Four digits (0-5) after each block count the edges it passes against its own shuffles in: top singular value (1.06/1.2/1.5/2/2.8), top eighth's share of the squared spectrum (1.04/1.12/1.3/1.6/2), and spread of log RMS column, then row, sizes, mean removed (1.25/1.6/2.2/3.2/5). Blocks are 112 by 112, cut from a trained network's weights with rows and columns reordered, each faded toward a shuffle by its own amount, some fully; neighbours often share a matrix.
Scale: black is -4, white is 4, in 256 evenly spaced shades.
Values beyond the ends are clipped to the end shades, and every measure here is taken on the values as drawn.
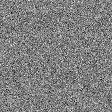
0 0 0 0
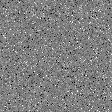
0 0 0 0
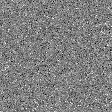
1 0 0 0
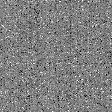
2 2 0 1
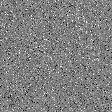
0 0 0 0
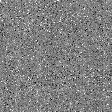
1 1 0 1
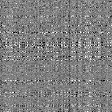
4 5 1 4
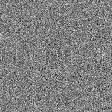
3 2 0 0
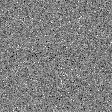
0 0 0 0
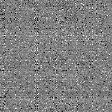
3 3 3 1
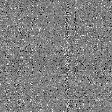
2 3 2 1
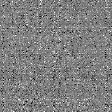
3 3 3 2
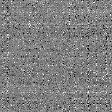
3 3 3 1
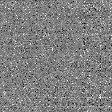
2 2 2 1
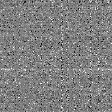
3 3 3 1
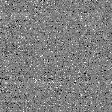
2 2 1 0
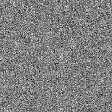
3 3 1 1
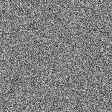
1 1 0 0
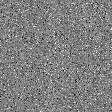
1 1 0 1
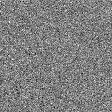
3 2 0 0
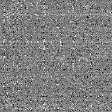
3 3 3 2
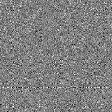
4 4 2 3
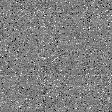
2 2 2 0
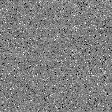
2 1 1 0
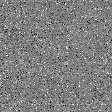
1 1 1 0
